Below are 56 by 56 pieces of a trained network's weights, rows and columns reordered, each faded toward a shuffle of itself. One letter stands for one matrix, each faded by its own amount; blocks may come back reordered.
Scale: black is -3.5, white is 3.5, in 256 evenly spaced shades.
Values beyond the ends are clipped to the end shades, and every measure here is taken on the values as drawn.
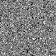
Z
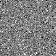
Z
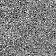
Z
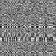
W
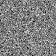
Z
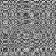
W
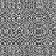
W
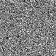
Z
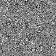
Z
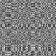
W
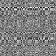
W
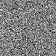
Z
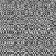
W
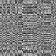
W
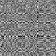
W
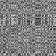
W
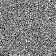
Z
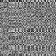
W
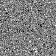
Z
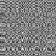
W
